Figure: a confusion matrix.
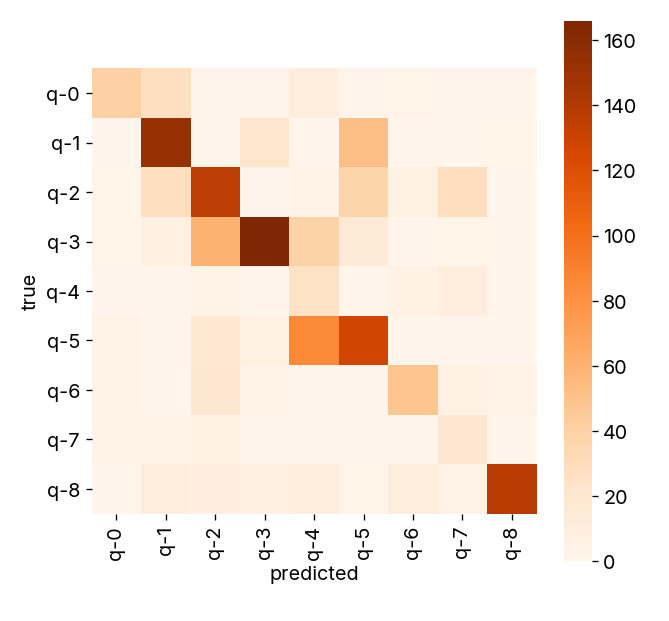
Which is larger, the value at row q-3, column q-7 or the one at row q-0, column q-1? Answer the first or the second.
the second
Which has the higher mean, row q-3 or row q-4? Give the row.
q-3
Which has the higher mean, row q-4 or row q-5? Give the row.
q-5
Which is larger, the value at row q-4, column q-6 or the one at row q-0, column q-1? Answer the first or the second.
the second
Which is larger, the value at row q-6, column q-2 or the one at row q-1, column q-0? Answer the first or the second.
the first
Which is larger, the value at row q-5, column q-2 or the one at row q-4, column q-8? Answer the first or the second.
the first
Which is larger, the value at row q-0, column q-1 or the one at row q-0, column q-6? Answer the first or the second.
the first
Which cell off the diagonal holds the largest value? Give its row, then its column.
q-5, q-4
